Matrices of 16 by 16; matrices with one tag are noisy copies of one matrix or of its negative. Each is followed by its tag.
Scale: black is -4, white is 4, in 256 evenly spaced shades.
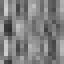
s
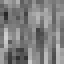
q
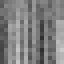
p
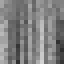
p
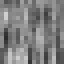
q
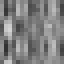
s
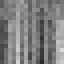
p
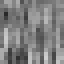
q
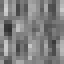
s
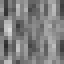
s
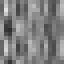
s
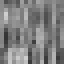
q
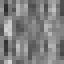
s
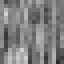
q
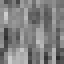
q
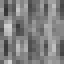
s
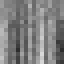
p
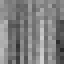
p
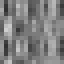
s
